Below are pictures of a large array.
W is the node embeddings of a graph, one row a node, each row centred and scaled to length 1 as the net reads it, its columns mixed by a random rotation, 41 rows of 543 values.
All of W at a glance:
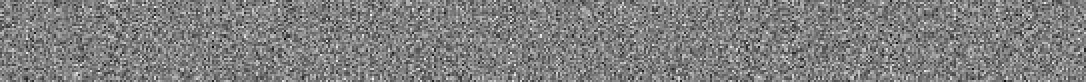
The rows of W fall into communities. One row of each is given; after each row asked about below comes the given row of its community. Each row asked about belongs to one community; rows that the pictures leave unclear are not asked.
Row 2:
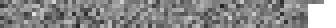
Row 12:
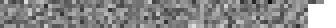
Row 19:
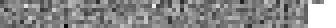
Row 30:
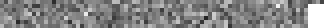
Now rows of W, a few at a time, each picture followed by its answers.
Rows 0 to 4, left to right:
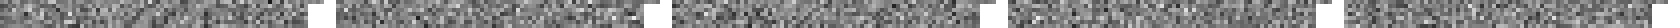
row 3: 19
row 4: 2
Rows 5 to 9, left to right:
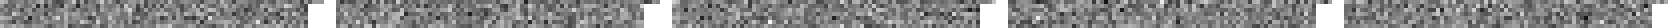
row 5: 12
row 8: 19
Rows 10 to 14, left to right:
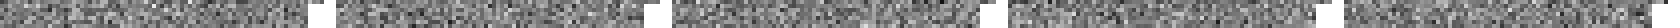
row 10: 19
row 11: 2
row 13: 19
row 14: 30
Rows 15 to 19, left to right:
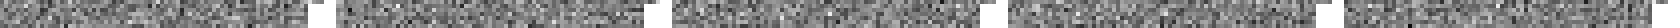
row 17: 12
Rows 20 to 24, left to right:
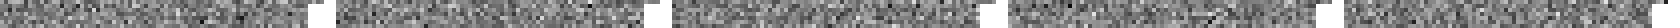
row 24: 30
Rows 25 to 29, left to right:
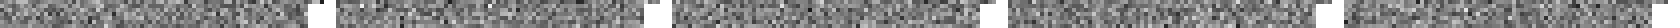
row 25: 30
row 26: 19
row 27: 12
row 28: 30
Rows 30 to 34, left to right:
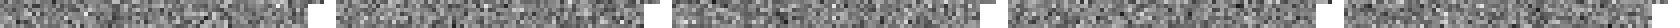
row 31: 19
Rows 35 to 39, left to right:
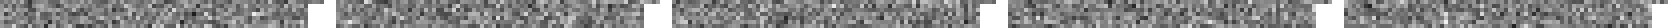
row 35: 2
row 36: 19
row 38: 2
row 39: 2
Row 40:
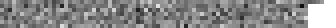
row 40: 12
